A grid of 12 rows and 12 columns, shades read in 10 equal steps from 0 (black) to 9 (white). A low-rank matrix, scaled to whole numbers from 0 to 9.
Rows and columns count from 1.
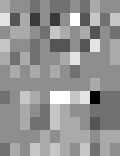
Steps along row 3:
up same down down up down down up down up down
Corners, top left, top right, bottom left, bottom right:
6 5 4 5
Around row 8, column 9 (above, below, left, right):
5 5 7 0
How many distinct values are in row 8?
7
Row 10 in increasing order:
3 4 4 4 4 5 5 5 6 6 6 7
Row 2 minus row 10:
3 -2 0 -2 1 -5 -1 3 -2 4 0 3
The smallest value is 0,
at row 8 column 10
